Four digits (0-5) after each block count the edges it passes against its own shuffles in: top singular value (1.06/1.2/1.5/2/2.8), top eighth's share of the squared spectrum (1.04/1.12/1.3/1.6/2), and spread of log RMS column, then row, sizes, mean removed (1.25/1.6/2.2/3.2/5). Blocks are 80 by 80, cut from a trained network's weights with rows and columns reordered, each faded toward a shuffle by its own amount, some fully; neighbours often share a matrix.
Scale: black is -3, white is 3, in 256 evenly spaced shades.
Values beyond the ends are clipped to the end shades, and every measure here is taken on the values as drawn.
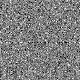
3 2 0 1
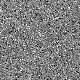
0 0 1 0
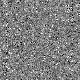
3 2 1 0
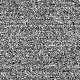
2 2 0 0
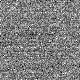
2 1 0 1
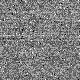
2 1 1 0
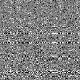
4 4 1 3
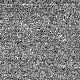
2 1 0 0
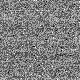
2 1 0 0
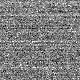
3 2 0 1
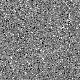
2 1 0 0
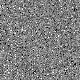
2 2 1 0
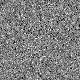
1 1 0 0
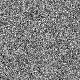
2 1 0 0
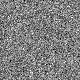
0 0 0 0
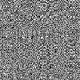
4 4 1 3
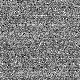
2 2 0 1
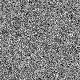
0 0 0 0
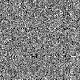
3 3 0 2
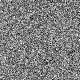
0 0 0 0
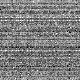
4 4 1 2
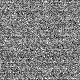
2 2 0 0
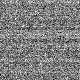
3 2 0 1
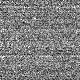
3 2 0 1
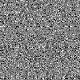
4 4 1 3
